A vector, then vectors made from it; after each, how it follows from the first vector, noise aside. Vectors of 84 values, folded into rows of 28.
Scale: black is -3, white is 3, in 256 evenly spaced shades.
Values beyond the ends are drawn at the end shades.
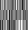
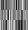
negated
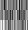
wrapped around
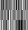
negated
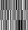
negated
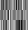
negated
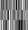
negated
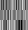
negated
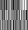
wrapped around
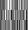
wrapped around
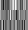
wrapped around
